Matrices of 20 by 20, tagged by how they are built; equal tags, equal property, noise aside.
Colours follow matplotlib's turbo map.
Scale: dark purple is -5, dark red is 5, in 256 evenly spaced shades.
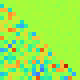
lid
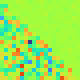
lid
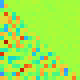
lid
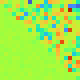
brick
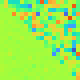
brick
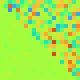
brick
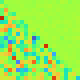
lid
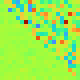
brick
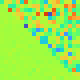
brick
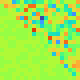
brick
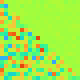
lid
